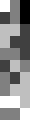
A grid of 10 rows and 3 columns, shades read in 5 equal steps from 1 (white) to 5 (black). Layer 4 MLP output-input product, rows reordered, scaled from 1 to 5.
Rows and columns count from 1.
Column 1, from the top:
1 4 2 2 3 4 3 3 1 3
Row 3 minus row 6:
-2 0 1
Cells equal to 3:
9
